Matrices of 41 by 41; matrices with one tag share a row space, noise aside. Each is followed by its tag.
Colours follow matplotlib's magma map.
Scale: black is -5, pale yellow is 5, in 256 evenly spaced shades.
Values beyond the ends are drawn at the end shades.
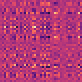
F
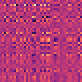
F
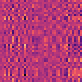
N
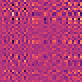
N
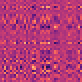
F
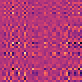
N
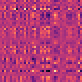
F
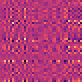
N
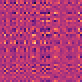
F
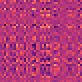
F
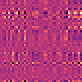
N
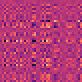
F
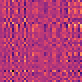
N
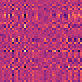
N
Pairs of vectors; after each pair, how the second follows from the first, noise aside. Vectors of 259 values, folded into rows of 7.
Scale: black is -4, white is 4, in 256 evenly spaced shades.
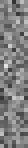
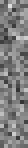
wrapped around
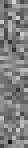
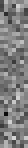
wrapped around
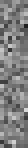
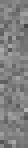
shrunk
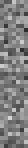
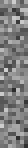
wrapped around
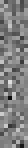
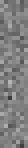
shrunk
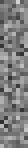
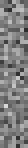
wrapped around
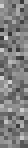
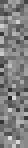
wrapped around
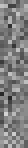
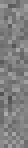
shrunk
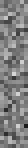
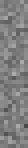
shrunk
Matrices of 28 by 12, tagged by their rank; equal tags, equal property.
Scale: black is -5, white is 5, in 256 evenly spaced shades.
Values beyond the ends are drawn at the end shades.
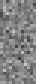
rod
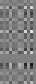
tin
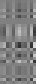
tin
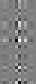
tin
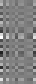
tin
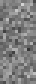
rod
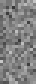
rod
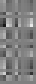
tin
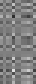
tin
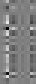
tin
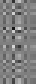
tin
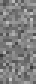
rod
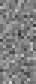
rod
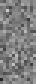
rod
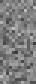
rod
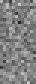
rod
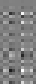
tin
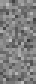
rod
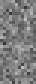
rod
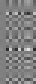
tin
